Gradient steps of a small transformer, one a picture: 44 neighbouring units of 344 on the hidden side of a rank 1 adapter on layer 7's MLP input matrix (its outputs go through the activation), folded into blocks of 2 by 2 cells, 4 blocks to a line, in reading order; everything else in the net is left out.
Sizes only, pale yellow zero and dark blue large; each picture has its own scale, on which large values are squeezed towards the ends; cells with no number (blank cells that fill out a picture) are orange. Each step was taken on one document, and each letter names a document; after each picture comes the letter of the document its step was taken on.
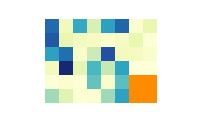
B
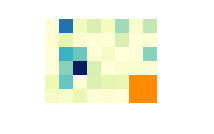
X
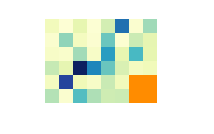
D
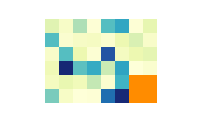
B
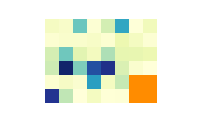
B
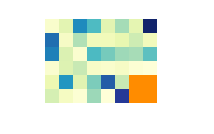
D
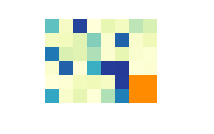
B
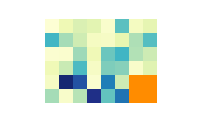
D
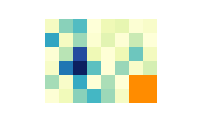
X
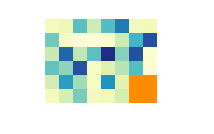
D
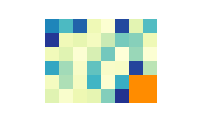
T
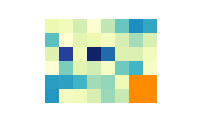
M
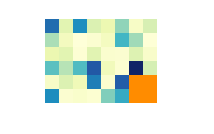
T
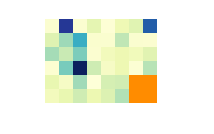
X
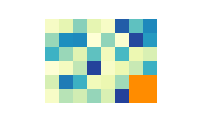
D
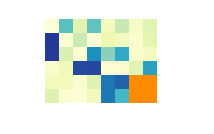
D
